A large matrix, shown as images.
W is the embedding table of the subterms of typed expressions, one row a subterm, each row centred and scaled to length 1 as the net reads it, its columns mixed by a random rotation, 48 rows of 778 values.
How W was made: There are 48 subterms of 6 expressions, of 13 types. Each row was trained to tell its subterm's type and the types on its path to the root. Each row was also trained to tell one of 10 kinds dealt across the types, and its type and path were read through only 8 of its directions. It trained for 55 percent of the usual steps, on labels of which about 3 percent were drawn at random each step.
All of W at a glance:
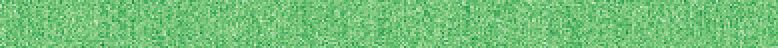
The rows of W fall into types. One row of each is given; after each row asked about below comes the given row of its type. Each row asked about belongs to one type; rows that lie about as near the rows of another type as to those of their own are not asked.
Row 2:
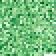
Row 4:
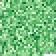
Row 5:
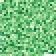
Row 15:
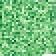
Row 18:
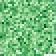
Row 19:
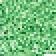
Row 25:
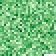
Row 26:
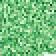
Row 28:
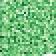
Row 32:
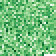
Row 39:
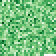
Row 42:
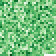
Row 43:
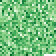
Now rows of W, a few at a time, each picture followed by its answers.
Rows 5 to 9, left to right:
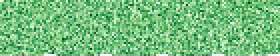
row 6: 15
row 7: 15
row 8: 42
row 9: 26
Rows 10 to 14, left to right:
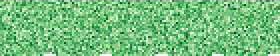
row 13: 5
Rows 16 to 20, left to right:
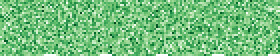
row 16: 26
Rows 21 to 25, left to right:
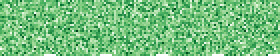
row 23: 15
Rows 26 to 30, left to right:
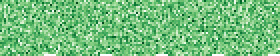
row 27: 32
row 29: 18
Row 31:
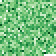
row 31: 19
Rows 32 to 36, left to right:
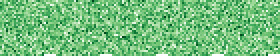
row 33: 19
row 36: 32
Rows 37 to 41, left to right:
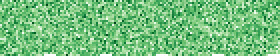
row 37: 2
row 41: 19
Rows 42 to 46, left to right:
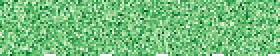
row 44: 42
